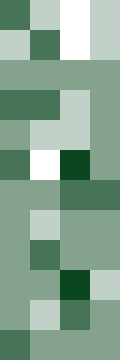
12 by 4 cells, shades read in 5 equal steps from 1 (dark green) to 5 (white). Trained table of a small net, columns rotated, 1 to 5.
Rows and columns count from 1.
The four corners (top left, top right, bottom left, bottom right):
2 4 2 3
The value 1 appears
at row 6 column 3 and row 10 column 3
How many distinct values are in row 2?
3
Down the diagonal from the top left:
2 2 3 3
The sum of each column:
33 39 36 38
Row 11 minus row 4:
1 2 -2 0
